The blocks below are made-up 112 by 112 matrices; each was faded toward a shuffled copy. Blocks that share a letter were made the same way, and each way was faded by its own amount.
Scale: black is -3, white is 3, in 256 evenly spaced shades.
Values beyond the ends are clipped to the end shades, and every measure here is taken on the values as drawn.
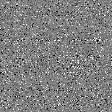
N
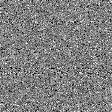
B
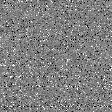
N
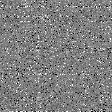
N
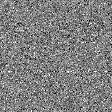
B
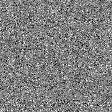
B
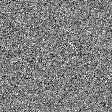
B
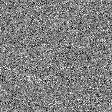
B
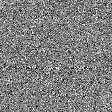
B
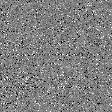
N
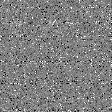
N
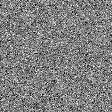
B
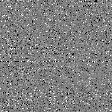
N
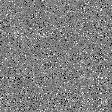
N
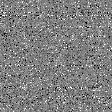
N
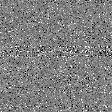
N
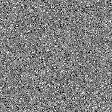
B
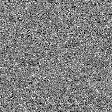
B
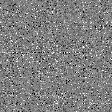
N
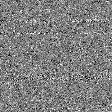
B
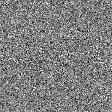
B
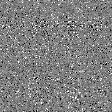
N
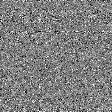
B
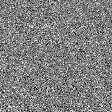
B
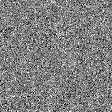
B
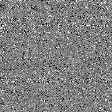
N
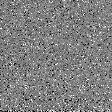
N
